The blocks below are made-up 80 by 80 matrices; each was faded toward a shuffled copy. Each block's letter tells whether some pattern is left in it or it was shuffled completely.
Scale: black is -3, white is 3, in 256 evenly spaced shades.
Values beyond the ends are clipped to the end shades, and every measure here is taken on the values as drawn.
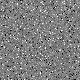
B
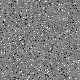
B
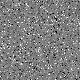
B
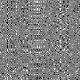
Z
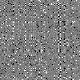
Z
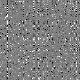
Z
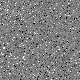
B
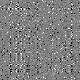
Z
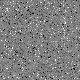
B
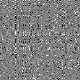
Z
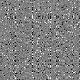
Z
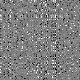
Z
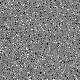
B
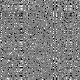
Z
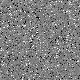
B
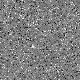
B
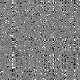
Z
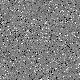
B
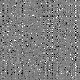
Z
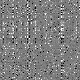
Z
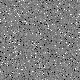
B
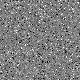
B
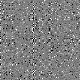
Z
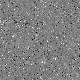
B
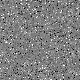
B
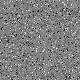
B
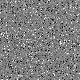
B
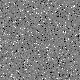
B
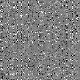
Z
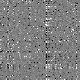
Z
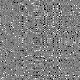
Z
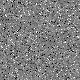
B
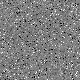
B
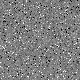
B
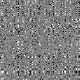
Z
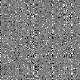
Z
